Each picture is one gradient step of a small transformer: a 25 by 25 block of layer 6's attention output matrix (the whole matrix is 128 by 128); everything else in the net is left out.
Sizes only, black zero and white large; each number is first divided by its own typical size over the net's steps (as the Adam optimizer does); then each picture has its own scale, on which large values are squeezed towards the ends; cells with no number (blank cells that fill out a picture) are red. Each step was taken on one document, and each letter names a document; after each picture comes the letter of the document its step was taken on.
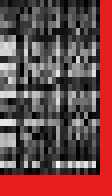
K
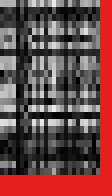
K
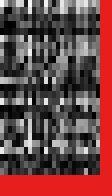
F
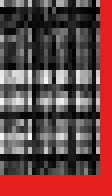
F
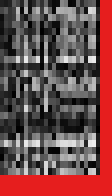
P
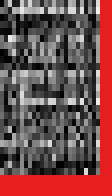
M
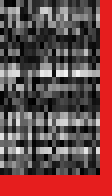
F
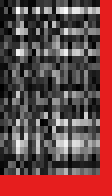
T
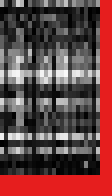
F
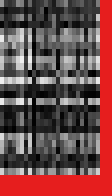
F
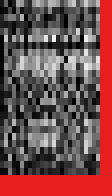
M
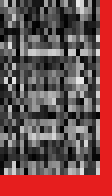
M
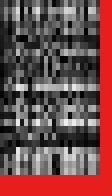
T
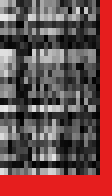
K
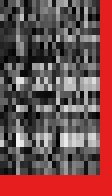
T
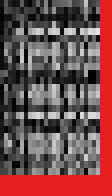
M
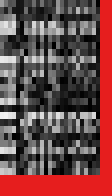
K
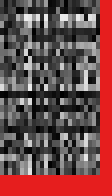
P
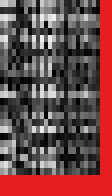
K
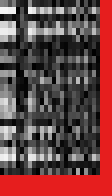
K
